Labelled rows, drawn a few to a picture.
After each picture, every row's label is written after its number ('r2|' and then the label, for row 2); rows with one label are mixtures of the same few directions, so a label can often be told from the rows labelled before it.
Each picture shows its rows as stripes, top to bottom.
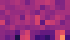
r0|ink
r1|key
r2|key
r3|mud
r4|key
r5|key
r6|ink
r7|ink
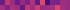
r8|key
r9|mud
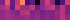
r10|mud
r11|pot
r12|ink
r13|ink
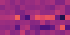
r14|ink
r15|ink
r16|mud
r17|ink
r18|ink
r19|ink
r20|mud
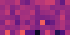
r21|ink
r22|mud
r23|pot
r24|ink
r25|key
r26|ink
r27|mud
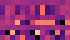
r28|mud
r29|key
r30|key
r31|mud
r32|ink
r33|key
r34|pot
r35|mud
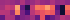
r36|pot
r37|ink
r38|ink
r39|key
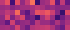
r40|pot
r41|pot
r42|ink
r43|mud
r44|pot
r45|ink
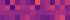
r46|pot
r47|pot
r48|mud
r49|ink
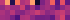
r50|pot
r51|mud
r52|mud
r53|ink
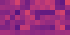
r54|ink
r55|ink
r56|ink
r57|pot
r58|mud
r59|ink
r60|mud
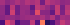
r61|key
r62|pot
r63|pot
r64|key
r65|key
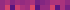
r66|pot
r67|pot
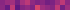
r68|ink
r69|pot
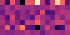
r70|mud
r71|pot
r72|key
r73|pot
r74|mud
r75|mud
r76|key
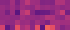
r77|ink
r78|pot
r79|ink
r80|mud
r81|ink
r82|key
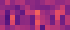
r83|mud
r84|ink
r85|mud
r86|pot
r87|pot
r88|key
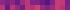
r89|ink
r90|mud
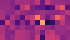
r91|key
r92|ink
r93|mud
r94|mud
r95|key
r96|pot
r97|key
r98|key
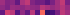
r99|ink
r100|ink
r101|key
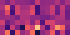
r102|pot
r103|pot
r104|pot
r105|ink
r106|key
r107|mud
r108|pot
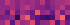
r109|key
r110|ink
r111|pot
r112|ink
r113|pot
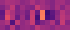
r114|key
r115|pot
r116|key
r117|key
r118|pot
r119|pot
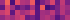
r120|pot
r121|key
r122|pot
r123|mud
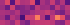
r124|pot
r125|pot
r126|ink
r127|mud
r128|ink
